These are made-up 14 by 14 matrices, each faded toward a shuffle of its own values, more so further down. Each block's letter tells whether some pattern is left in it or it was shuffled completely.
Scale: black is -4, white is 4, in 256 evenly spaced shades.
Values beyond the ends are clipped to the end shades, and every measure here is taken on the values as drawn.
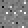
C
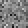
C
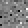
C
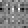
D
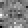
D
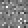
C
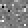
C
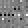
D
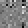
D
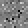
C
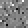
C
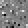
C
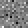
C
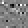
D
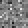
C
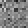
D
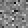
C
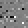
D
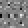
D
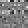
D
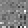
D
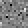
C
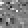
D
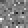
C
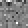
D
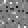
C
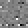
D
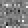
D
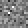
C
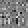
D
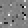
C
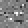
D
